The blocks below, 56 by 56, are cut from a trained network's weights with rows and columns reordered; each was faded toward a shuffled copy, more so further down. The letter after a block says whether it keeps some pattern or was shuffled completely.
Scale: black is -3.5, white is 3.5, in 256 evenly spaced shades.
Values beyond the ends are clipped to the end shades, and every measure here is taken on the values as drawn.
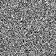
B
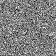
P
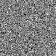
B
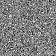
P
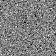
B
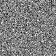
P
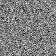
B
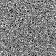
P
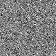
B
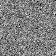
P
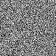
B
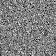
P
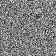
P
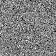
P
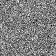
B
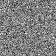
B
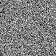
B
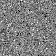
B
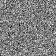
P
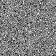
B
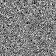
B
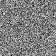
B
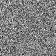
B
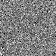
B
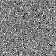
P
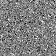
B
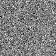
P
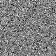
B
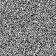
P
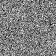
P
